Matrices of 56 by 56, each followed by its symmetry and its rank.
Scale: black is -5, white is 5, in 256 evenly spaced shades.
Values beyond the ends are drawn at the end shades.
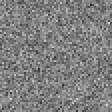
neither, full rank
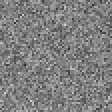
antisymmetric, full rank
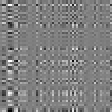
neither, rank two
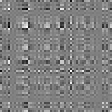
symmetric, rank two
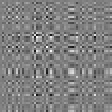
symmetric, rank two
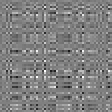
neither, rank two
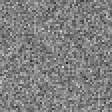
antisymmetric, full rank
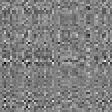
neither, rank five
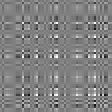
symmetric, rank one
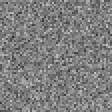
neither, full rank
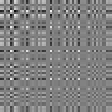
symmetric, rank one
